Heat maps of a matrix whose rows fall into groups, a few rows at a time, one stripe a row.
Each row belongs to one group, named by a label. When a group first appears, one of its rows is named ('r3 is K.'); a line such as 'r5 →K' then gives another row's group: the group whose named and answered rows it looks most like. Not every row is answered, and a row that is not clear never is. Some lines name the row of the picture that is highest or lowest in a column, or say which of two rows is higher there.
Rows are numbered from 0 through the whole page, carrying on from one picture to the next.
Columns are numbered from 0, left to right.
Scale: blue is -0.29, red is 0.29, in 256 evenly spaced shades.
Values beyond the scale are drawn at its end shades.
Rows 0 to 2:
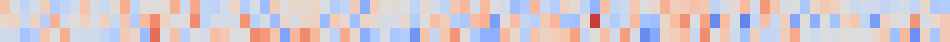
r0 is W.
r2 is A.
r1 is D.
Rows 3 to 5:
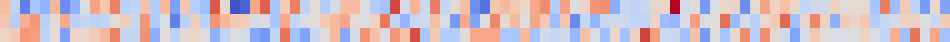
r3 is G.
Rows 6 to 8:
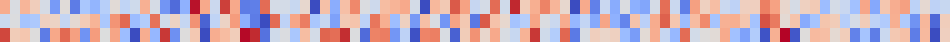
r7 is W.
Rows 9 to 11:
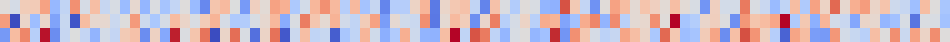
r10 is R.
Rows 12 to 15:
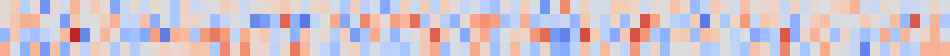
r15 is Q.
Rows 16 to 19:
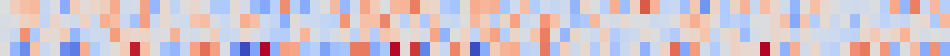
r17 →D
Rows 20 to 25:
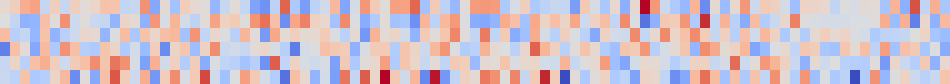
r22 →W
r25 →D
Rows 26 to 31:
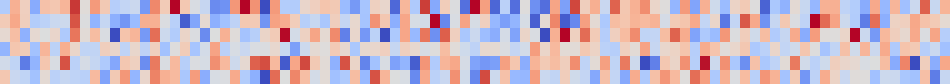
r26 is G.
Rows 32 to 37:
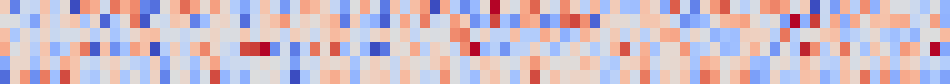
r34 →R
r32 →R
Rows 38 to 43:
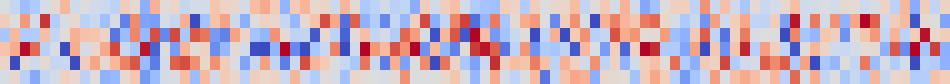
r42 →R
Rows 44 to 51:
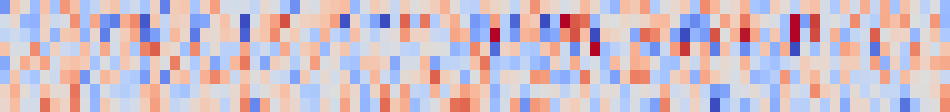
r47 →D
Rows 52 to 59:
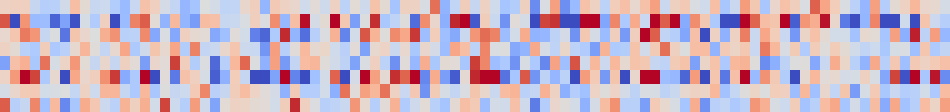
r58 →D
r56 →G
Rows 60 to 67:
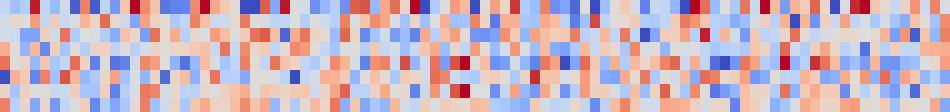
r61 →D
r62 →A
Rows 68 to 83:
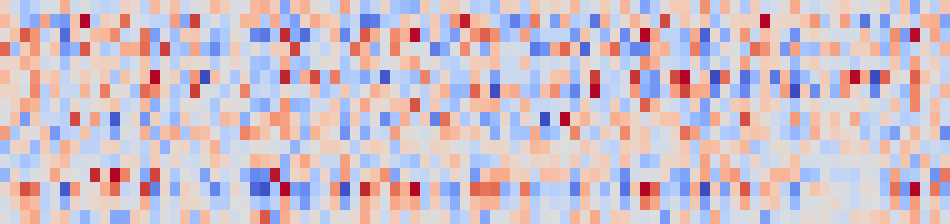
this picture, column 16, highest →71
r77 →W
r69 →W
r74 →D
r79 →A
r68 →A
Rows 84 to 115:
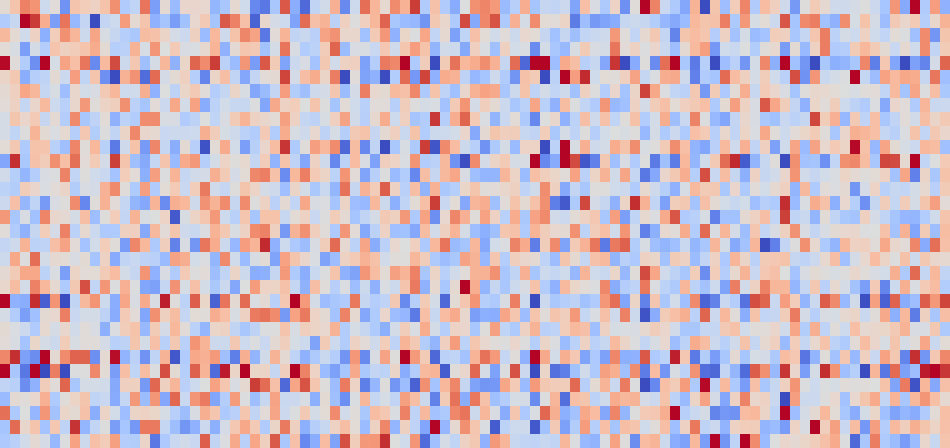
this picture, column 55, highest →101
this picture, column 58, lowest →95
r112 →G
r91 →W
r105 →Q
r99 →R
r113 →R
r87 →G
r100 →A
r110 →Q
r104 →W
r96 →A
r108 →G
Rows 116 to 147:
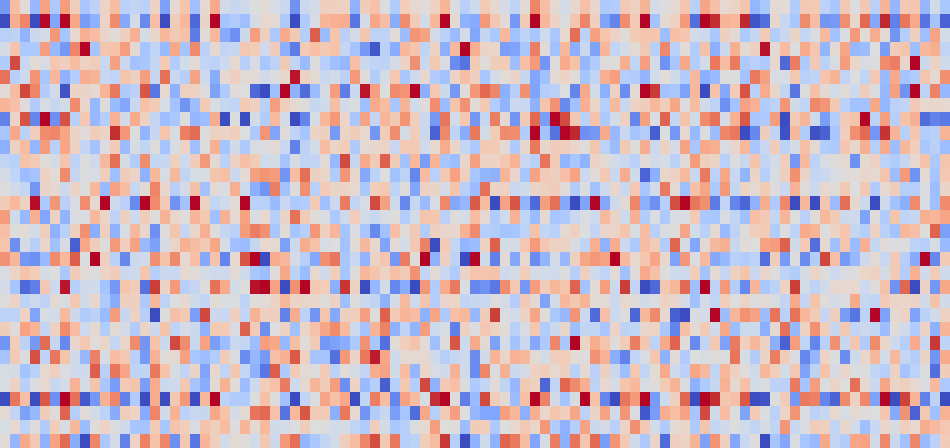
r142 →W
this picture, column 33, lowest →141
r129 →W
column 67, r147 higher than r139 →Yes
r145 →A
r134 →G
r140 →G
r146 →Q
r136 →A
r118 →G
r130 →D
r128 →A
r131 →Q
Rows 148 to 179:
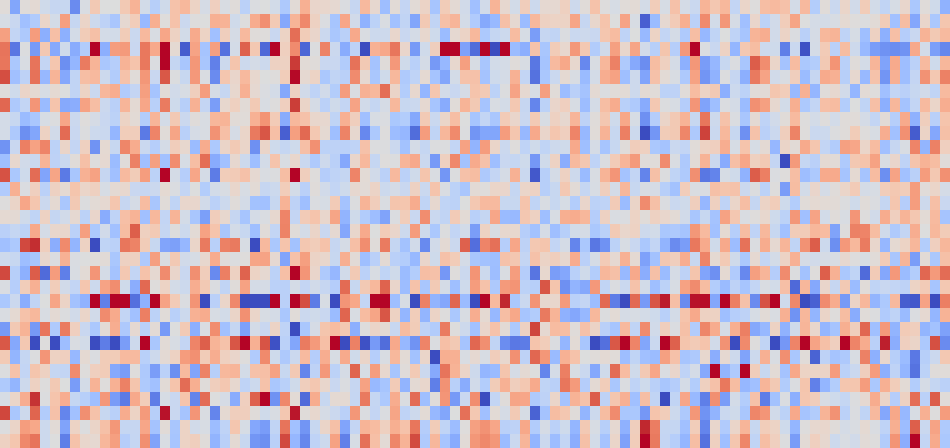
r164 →G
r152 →Q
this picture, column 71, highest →174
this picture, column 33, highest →172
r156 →A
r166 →A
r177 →Q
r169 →W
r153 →Q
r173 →R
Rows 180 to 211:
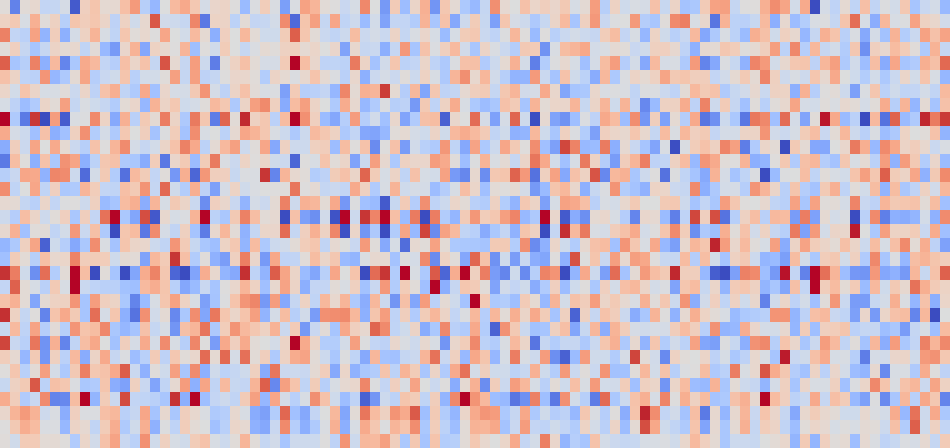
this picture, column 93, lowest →202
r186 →D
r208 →W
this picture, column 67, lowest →190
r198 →G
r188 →Q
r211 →D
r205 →Q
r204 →Q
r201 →G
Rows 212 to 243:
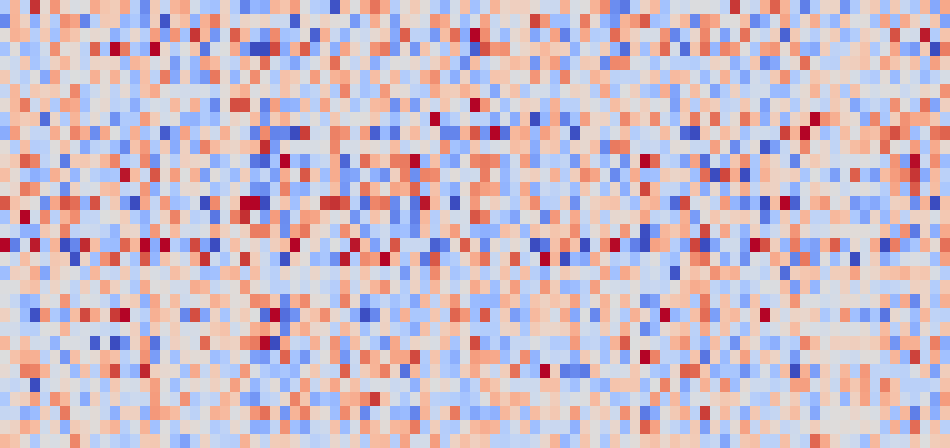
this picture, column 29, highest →229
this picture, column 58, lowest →229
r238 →D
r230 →D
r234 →W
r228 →A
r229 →Q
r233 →A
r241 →A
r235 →A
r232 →D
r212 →W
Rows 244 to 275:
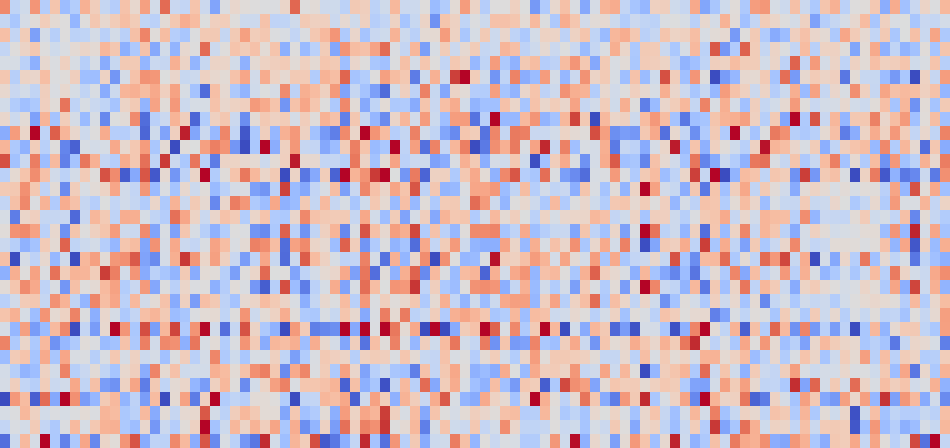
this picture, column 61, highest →255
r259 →R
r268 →W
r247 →D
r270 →A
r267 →D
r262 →R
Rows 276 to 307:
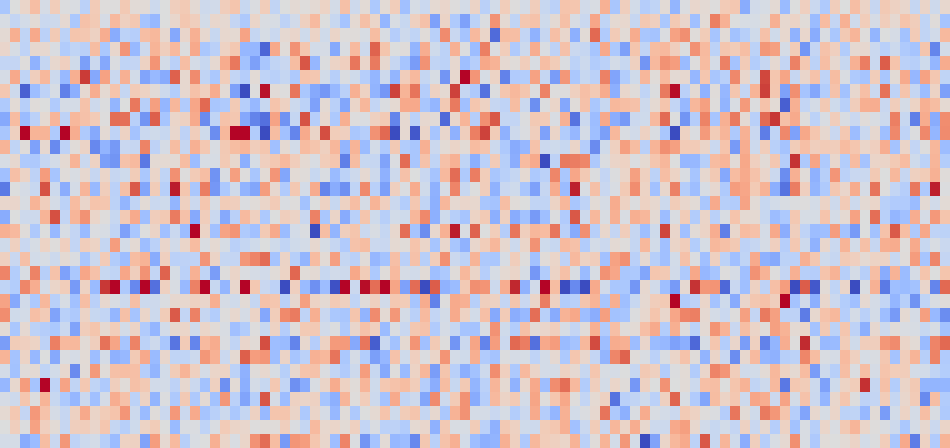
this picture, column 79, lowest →296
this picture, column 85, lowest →296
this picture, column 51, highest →296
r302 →R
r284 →W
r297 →R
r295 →Q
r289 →G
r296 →D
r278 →D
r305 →W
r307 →A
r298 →W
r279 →W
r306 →D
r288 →G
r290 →D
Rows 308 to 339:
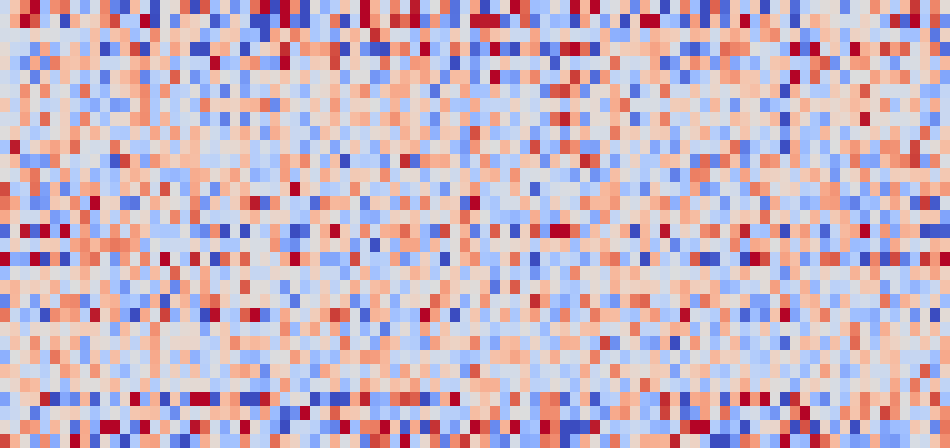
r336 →G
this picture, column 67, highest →339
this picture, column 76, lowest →308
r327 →G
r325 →W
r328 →D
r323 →W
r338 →D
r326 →Q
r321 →Q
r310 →W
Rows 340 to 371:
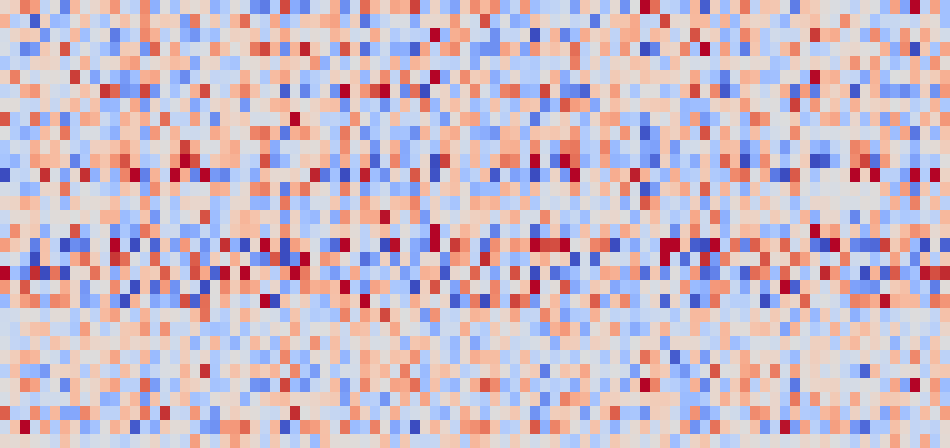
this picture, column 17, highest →352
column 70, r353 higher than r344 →Yes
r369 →Q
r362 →D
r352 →G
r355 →D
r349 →A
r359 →Q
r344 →G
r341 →W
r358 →W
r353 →A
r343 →A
